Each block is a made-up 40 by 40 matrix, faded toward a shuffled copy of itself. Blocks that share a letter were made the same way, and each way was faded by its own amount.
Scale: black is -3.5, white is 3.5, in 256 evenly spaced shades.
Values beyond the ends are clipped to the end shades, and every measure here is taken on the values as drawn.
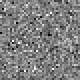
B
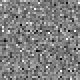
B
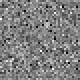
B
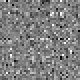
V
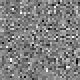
V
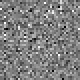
V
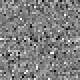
B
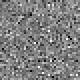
B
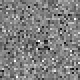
B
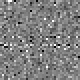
V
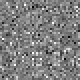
V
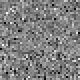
B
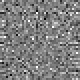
V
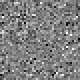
V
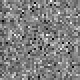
B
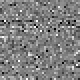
V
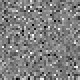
V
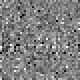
V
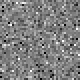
B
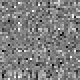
V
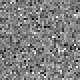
B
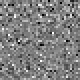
V
